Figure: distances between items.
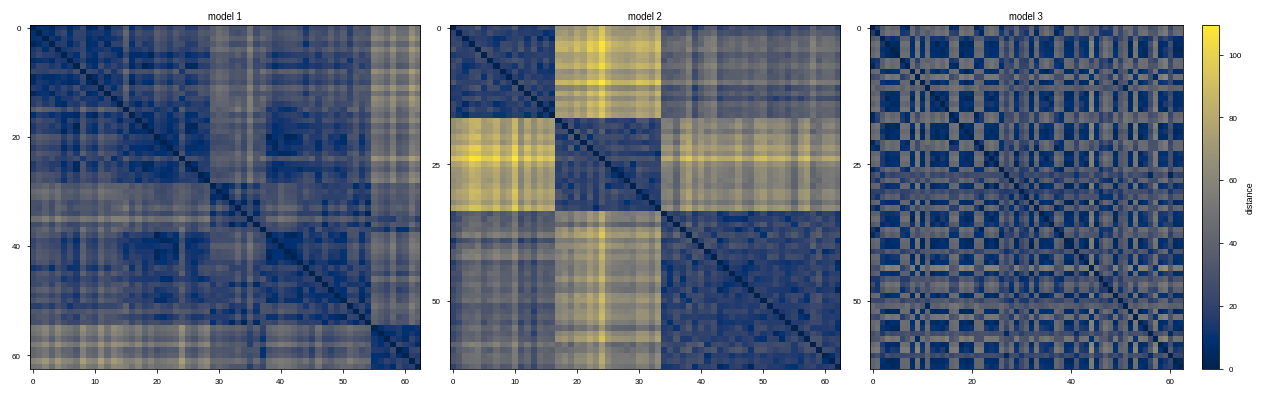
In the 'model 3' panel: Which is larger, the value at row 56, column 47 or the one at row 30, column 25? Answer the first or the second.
the first
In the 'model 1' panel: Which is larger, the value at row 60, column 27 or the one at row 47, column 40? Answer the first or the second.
the first
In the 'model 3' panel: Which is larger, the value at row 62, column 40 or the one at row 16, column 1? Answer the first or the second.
the second
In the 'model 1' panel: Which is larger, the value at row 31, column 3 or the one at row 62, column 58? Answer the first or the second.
the first
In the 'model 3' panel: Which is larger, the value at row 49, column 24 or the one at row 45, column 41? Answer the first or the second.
the second
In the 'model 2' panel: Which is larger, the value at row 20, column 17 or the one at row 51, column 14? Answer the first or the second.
the second
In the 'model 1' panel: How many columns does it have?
63
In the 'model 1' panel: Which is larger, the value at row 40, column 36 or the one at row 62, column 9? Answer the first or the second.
the second
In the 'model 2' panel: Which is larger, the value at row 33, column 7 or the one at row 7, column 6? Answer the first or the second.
the first
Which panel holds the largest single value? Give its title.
model 2
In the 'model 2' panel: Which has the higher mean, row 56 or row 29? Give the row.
29
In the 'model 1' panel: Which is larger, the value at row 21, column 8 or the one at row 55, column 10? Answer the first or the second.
the second
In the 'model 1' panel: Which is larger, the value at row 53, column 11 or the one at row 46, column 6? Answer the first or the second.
the first
